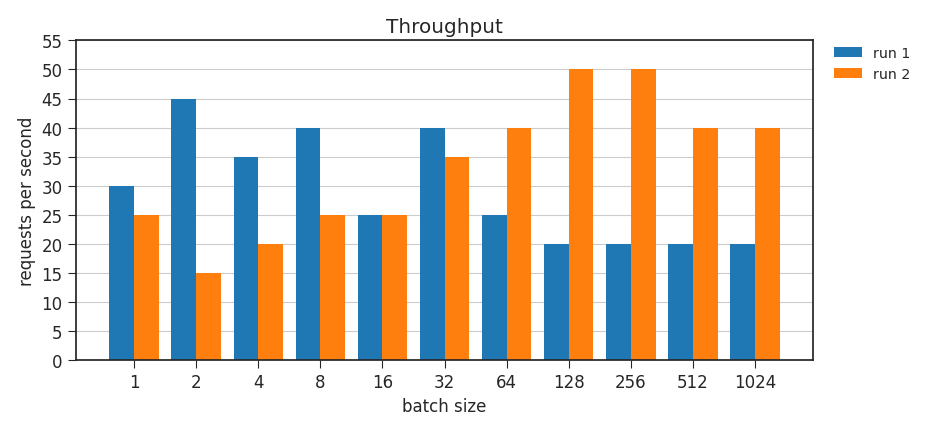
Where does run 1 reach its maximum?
2
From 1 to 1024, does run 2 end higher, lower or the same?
higher
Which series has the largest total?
run 2
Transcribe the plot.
Title: Throughput
x-axis: batch size, ticks 1 2 4 8 16 32 64 128 256 512 1024
y-axis: requests per second, ticks 0 5 10 15 20 25 30 35 40 45 50 55
Legend: run 1, run 2
Values:
run 1: 30 45 35 40 25 40 25 20 20 20 20
run 2: 25 15 20 25 25 35 40 50 50 40 40
